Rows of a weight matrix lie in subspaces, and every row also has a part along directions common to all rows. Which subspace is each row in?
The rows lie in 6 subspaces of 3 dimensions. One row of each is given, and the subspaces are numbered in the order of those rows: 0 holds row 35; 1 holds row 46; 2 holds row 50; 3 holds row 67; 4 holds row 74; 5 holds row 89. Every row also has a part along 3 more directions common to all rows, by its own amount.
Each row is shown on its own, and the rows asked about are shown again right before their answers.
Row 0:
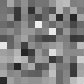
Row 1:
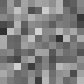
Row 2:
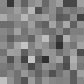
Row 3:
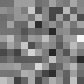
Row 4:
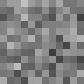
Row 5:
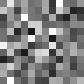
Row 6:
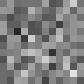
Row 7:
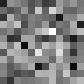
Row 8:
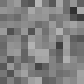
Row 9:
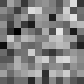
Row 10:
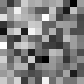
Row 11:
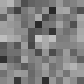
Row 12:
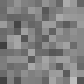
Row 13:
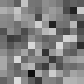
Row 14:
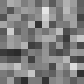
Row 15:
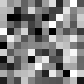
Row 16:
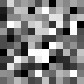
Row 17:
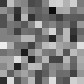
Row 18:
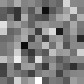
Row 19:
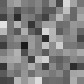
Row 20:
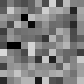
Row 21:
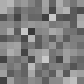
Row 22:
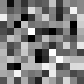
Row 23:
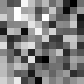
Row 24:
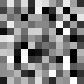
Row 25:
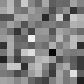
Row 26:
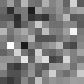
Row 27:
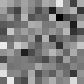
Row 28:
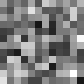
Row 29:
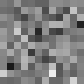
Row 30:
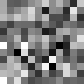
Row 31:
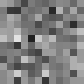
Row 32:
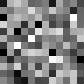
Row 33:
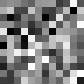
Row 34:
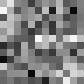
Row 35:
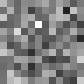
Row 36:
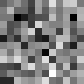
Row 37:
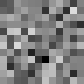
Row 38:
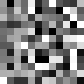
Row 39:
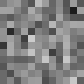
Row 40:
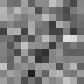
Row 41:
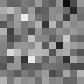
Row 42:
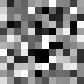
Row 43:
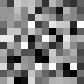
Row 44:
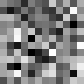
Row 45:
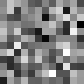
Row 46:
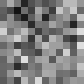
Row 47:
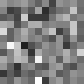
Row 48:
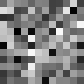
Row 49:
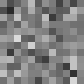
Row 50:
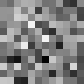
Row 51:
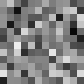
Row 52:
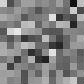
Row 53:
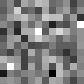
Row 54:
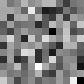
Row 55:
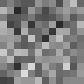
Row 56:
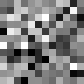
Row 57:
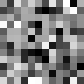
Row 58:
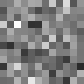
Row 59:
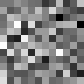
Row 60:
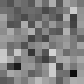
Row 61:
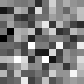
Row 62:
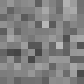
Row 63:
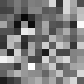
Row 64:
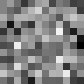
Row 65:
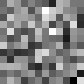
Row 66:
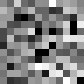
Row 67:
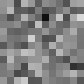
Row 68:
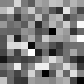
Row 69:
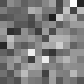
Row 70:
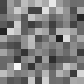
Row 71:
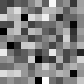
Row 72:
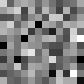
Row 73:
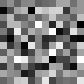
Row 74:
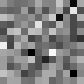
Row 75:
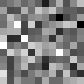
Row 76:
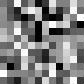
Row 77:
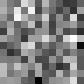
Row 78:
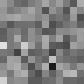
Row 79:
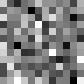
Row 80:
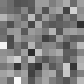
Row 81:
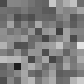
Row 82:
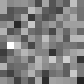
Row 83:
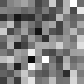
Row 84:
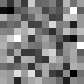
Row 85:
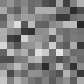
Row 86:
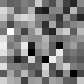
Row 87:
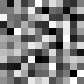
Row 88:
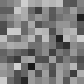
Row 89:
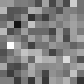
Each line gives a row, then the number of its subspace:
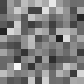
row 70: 5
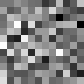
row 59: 0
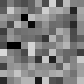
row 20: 5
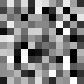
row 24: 3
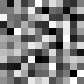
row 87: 3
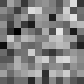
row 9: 4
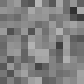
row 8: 3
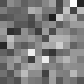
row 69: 4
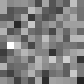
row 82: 5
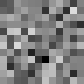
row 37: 0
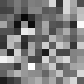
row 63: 0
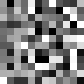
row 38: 3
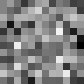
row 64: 4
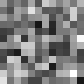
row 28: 2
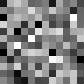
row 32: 0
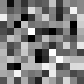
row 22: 5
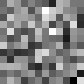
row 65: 3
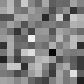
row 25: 3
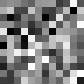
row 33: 3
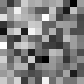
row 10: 1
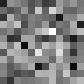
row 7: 0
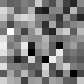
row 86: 2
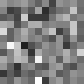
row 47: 5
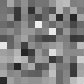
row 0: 4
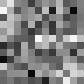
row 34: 1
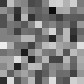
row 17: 4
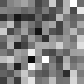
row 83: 4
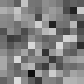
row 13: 1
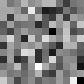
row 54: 3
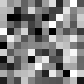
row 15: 0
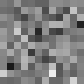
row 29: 0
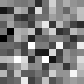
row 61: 2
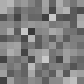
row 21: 4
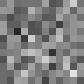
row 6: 2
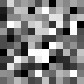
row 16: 2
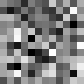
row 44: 1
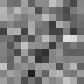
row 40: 1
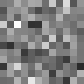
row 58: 5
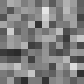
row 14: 3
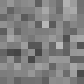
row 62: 3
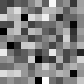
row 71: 5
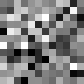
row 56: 3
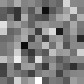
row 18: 5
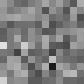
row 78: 2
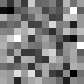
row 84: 1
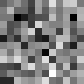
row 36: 1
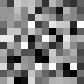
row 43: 2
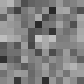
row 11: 1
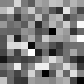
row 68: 1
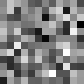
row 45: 0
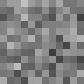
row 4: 5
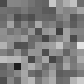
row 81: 4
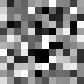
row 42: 2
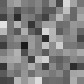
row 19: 5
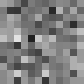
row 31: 1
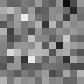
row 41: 3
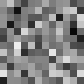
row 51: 4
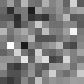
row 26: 5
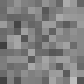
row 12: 0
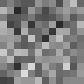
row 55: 2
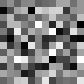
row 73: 2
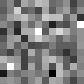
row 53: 0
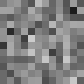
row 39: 3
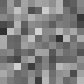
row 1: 5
